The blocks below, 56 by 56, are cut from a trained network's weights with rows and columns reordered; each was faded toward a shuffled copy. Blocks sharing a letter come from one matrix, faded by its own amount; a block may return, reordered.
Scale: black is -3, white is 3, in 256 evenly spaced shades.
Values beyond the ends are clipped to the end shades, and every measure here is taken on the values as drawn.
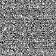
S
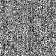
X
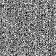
X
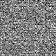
S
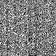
X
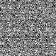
S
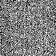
X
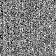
X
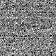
S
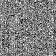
X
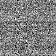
S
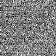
S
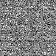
S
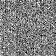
X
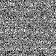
S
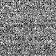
S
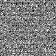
S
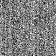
X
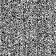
X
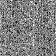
X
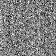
X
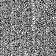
X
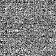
S
